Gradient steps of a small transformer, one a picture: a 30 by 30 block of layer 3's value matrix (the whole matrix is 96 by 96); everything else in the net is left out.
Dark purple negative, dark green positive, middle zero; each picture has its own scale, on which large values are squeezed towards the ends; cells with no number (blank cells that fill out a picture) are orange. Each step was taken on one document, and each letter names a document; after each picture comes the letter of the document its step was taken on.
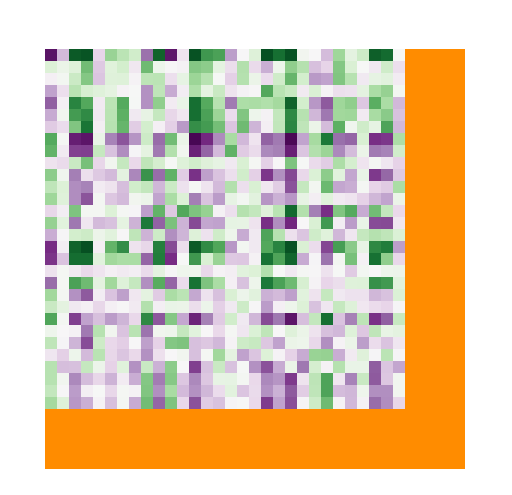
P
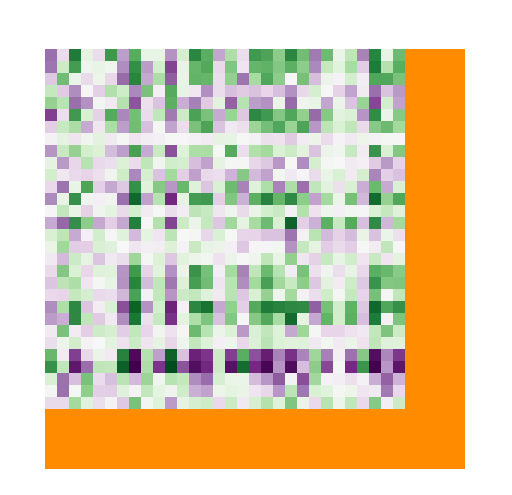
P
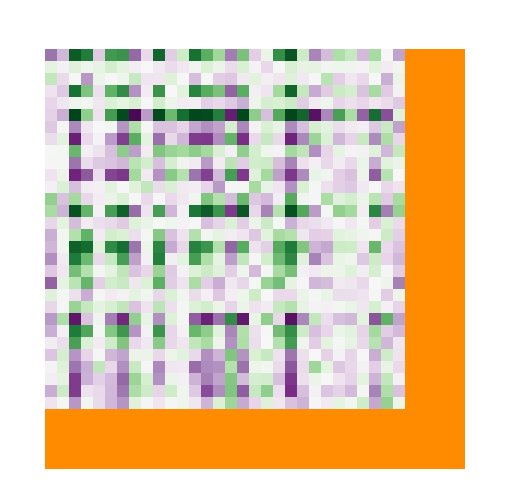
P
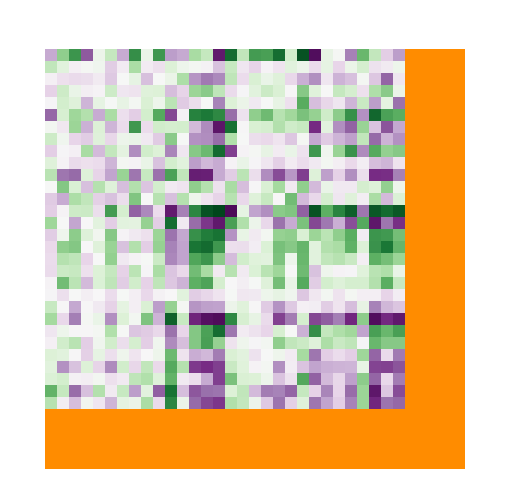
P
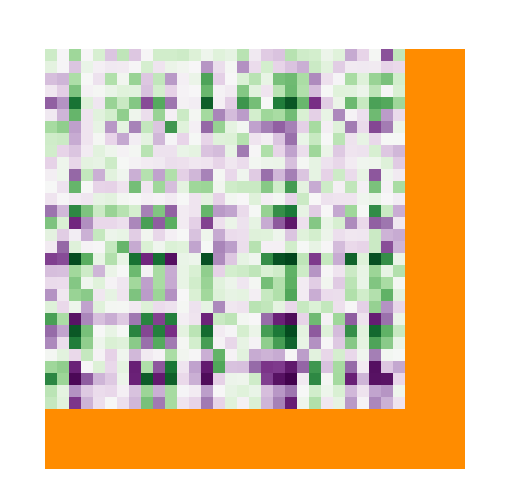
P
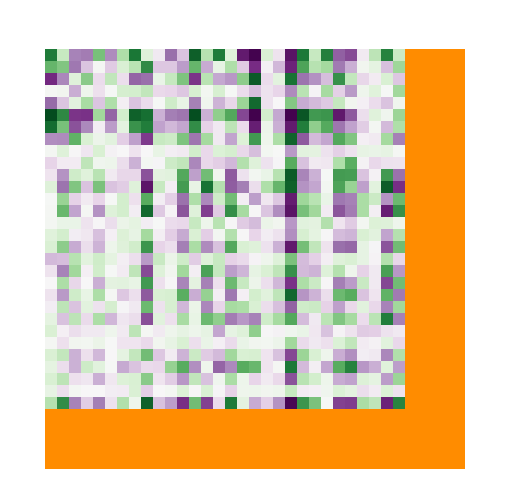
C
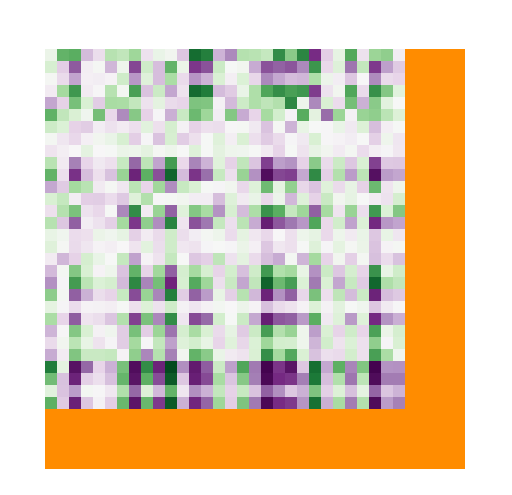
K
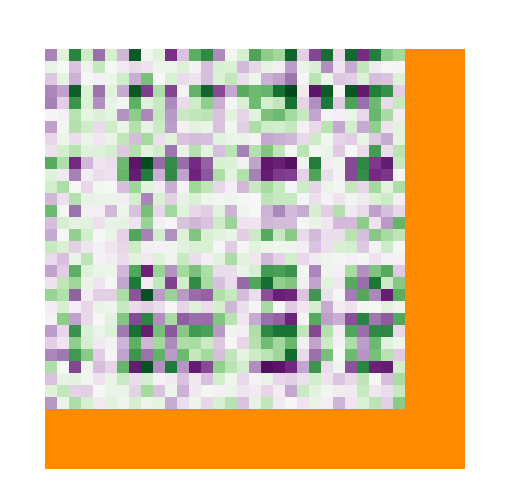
K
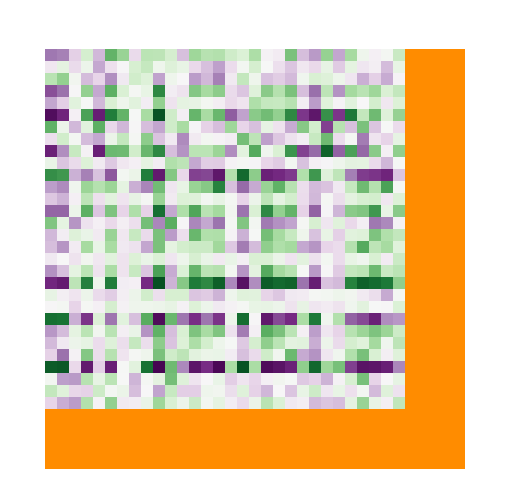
K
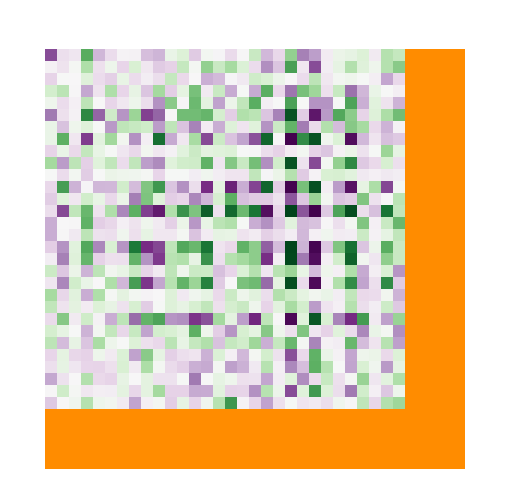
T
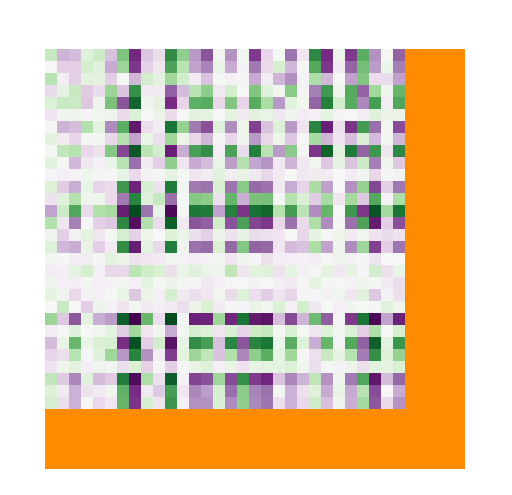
K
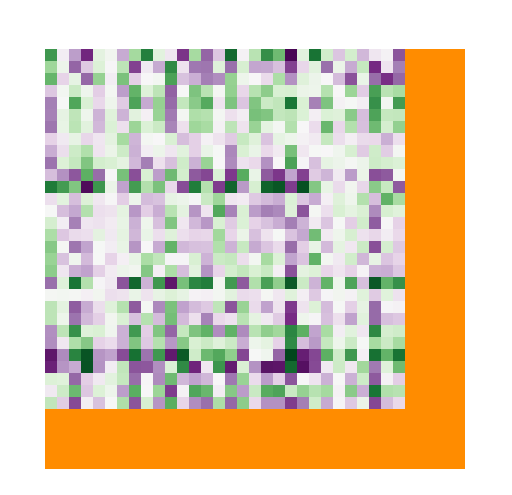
K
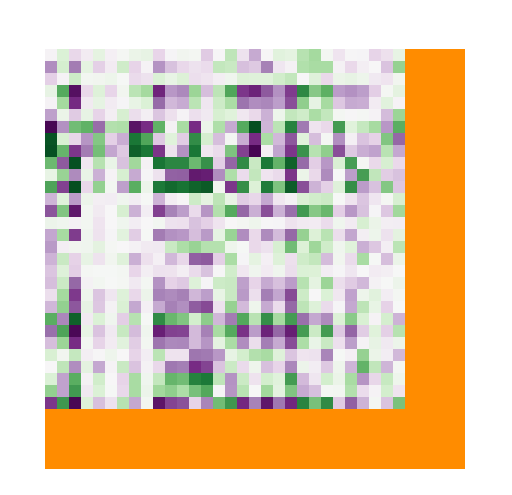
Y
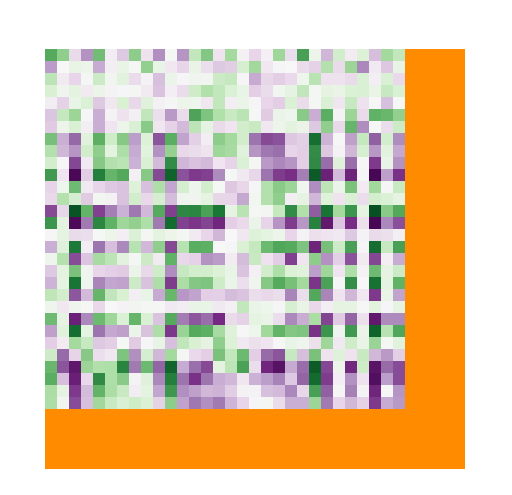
K
